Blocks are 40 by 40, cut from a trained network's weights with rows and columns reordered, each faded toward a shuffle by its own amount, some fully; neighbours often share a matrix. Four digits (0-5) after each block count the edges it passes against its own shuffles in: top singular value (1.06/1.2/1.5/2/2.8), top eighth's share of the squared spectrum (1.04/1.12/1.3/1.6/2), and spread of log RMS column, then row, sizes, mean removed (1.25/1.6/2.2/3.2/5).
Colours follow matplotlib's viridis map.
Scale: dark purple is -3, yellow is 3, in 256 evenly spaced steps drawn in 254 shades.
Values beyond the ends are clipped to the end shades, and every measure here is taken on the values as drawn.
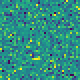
1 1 0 0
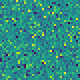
0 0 0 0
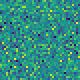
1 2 0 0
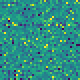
2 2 0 1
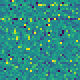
2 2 0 1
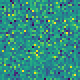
2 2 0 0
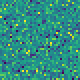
1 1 0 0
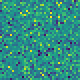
0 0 0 0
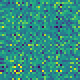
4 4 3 2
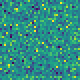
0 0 0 0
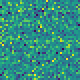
1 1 1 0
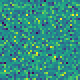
0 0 0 0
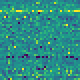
3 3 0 2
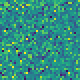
1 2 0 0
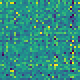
3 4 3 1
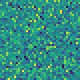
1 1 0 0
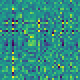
4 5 3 2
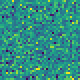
1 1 0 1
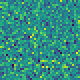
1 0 0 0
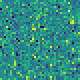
1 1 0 0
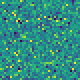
1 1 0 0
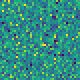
1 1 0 0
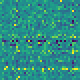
3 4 2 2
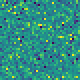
1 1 0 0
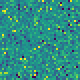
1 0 0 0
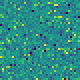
1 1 0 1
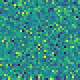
2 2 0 1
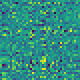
3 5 2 2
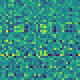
4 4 2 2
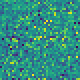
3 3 1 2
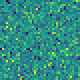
0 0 0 0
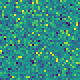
2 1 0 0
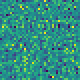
2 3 1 2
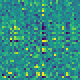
4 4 3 2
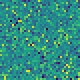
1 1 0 0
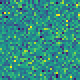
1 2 0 0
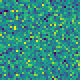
0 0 0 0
